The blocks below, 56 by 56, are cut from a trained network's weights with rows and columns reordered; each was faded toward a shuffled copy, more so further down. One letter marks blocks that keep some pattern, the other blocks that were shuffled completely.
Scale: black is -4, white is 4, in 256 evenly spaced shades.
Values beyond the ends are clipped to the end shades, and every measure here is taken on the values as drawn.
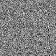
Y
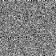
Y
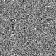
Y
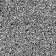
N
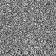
Y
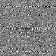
Y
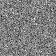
N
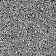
N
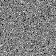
N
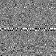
Y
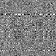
Y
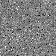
N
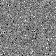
N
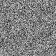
N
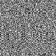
Y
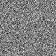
Y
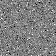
N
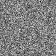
N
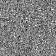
Y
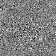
Y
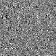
Y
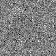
Y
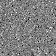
N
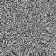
Y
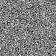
N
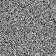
N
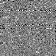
Y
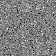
N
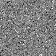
N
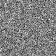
N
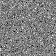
N
